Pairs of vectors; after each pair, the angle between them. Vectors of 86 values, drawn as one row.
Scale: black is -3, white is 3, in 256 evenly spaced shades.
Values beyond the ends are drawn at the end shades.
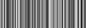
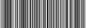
orthogonal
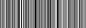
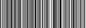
orthogonal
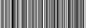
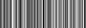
nearly opposite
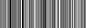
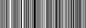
nearly opposite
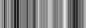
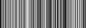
partly opposed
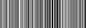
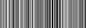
nearly parallel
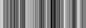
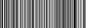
orthogonal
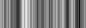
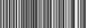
partly opposed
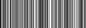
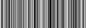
nearly opposite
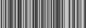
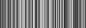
orthogonal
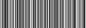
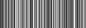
partly opposed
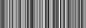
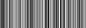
nearly parallel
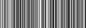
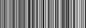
partly aligned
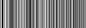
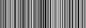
partly opposed
